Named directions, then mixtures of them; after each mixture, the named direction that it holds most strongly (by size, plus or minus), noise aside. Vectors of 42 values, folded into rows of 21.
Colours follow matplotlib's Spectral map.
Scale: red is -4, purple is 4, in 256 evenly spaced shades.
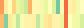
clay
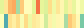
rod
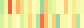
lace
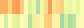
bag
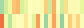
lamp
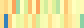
clay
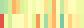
lamp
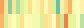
clay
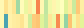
rod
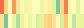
clay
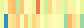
rod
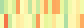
clay
